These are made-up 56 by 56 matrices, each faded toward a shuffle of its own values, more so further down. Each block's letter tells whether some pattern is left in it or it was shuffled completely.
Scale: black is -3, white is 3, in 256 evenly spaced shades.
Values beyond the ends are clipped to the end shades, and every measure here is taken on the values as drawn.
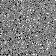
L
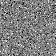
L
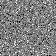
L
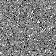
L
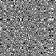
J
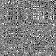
J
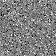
L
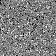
L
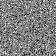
L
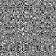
J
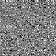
J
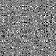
J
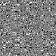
J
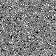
L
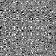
J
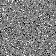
L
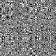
J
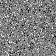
L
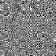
J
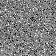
L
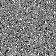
L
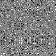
J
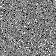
L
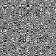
J
